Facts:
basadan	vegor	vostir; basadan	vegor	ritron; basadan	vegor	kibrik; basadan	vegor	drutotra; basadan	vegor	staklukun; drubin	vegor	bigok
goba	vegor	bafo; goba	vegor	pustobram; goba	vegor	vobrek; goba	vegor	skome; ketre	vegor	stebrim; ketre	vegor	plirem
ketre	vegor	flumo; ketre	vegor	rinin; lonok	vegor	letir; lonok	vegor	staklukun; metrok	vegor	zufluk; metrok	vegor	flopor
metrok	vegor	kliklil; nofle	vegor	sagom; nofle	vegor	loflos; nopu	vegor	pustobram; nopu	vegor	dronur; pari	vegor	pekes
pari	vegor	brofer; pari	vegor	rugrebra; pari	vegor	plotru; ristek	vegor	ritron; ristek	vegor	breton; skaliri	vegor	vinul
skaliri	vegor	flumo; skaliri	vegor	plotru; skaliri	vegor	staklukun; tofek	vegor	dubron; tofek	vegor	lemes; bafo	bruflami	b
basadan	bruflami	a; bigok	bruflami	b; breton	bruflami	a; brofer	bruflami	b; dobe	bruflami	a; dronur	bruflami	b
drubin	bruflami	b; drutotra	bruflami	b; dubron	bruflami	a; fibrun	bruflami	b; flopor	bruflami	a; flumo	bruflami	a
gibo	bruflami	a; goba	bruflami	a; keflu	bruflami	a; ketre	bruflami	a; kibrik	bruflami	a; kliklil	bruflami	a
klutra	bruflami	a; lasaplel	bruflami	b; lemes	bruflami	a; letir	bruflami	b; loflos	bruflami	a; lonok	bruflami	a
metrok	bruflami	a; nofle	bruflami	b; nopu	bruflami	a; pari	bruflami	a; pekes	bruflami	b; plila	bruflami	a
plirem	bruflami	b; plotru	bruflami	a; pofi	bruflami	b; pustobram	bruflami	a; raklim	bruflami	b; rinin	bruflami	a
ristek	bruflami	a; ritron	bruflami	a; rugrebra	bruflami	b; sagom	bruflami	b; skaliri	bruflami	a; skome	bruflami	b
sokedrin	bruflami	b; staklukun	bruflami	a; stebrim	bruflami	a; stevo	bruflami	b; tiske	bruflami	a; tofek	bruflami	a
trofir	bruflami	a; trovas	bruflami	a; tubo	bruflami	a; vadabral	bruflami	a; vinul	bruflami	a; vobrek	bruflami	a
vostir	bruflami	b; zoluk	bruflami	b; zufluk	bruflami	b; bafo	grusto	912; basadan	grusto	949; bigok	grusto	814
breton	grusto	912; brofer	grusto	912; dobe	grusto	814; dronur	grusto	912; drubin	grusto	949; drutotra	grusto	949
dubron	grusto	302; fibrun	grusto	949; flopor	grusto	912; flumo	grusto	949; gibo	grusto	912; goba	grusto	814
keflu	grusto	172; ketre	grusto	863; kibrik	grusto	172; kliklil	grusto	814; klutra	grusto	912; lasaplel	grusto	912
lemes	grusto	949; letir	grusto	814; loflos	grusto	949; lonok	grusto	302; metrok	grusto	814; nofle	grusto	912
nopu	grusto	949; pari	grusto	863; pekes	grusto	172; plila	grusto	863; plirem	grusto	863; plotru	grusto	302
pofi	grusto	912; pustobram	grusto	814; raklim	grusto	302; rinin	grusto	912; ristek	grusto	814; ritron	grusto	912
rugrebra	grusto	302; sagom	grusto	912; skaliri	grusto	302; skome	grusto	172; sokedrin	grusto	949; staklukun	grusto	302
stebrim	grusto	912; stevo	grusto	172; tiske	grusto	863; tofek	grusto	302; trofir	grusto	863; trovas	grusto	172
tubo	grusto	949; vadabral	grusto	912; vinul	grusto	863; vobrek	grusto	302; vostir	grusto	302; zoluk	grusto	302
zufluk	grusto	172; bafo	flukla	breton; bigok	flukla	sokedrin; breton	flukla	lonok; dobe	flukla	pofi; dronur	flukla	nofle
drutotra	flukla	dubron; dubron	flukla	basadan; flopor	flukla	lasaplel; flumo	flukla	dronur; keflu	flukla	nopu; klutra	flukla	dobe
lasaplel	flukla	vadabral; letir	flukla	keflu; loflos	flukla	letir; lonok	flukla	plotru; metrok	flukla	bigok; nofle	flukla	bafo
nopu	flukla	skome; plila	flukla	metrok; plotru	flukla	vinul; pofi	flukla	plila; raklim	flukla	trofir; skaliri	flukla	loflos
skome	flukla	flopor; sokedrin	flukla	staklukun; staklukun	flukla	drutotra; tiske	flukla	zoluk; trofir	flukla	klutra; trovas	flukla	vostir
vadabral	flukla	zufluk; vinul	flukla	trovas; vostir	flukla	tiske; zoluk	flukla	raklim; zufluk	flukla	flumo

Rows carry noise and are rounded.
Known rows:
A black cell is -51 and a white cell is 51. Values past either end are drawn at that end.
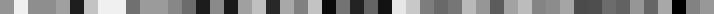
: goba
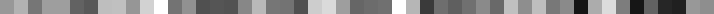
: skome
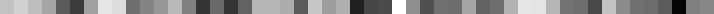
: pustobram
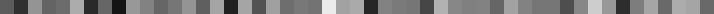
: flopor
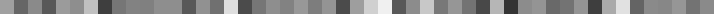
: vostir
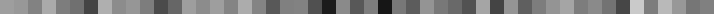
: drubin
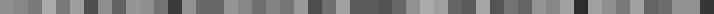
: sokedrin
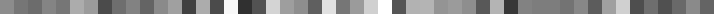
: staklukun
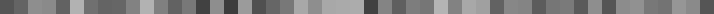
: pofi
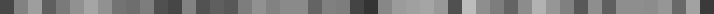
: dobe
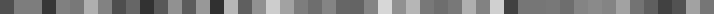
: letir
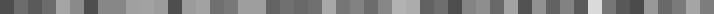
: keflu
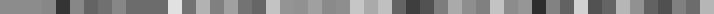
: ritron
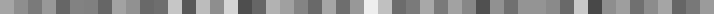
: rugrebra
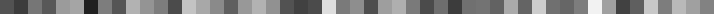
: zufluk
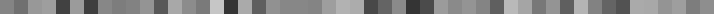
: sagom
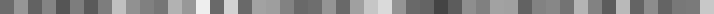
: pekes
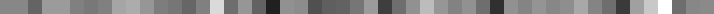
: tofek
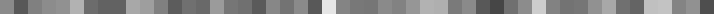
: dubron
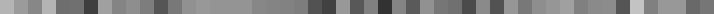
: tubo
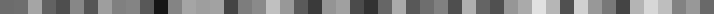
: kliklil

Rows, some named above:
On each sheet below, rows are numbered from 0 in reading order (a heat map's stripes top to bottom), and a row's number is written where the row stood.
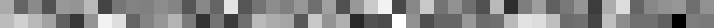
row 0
vostir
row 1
pustobram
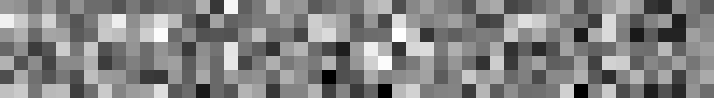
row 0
drutotra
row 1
vobrek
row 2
skome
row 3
skaliri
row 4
plotru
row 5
ristek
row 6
nopu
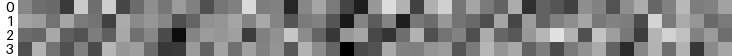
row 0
lonok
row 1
drubin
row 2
kliklil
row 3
ristek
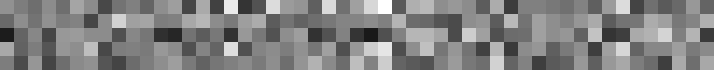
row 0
staklukun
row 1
stevo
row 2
metrok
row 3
vostir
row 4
breton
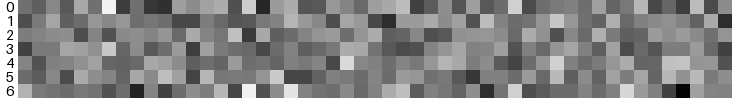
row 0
vinul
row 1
bigok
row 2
gibo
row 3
plila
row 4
dubron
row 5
trovas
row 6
flumo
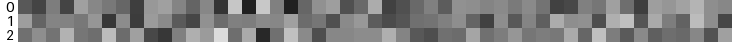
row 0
nofle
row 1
loflos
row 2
plirem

